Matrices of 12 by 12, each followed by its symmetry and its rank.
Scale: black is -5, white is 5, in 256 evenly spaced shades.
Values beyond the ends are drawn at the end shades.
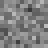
neither, full rank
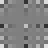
symmetric, rank one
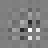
symmetric, rank one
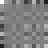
symmetric, rank one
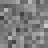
neither, full rank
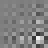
symmetric, rank one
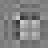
symmetric, rank one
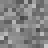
neither, full rank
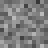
neither, full rank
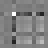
symmetric, rank one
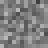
neither, full rank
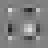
symmetric, rank one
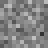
neither, full rank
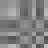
symmetric, rank one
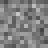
neither, full rank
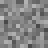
neither, full rank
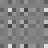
symmetric, rank one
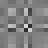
symmetric, rank one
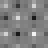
symmetric, rank one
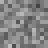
neither, full rank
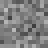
neither, full rank
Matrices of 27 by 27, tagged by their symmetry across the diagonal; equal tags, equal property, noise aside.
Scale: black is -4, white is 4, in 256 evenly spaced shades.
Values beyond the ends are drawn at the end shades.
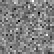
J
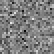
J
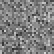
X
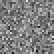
J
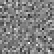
X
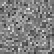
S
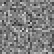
X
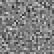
X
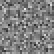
X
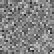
S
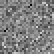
S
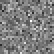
J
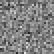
J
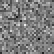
S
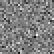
X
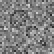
S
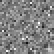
S
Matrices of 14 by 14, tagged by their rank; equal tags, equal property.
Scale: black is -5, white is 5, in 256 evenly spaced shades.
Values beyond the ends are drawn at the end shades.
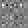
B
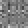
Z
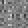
Z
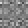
B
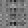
B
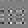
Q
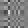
Q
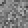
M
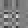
Q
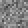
M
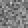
M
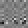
B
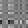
Q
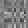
B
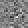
Z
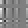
Q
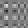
Q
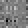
Z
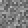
M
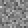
M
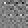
Z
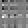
B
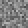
M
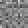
Z
